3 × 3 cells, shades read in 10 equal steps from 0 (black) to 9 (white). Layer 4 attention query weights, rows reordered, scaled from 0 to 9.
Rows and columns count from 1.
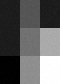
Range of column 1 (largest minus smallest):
1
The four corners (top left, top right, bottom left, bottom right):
1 1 0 9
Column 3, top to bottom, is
1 6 9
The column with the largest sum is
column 3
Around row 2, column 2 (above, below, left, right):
3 5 1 6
